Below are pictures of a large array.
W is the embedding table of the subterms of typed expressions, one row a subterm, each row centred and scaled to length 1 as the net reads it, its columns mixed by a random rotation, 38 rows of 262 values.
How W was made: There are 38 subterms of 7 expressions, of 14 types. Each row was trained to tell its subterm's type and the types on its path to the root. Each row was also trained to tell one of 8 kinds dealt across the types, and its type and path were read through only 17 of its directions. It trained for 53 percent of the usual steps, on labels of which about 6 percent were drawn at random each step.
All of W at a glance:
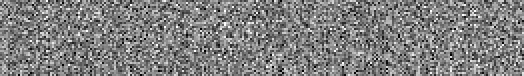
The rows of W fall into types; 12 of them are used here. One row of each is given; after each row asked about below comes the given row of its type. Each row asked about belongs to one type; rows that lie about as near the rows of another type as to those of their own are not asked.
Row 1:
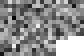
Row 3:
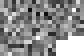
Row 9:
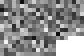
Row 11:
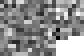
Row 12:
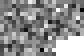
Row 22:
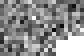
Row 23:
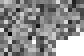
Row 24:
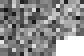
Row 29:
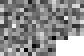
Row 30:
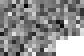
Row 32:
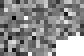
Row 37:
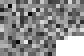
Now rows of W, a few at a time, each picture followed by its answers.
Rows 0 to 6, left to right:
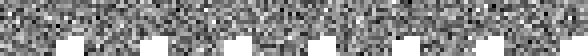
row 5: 12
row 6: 30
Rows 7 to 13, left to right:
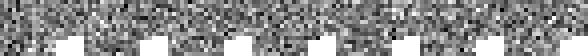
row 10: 29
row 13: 24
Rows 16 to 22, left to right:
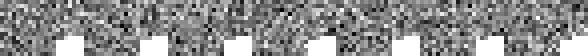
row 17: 30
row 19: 24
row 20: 29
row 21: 24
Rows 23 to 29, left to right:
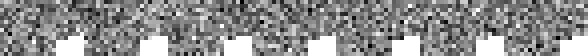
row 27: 29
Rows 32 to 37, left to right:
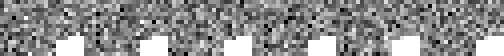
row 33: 1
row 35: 1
